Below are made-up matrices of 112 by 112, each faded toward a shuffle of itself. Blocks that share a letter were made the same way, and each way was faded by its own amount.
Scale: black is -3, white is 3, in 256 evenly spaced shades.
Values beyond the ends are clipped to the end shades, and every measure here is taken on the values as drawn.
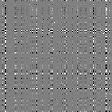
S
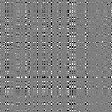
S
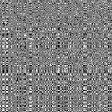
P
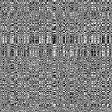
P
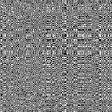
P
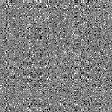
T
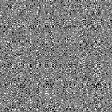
T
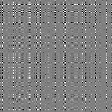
S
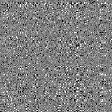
T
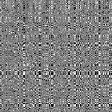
P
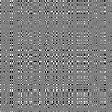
S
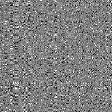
T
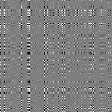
S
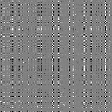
S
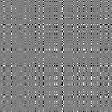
S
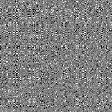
T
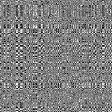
P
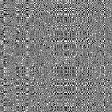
P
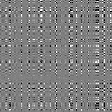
S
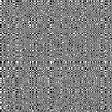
P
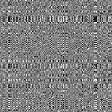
P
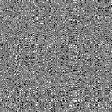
T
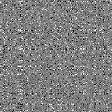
T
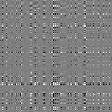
S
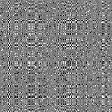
P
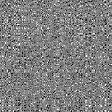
T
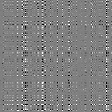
S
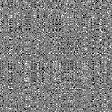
T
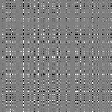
S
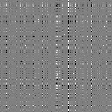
S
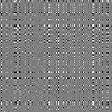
S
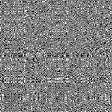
T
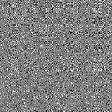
T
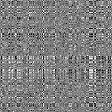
P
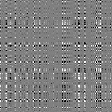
S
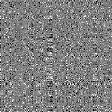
T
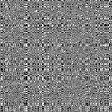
P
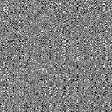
T
